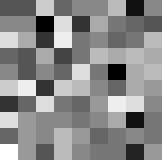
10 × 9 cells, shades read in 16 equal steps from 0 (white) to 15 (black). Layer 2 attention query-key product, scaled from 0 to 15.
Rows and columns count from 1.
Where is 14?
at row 1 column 8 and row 8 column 8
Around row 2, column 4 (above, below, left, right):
9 1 15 12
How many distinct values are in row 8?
6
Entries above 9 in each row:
3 3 1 2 2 1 1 1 0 2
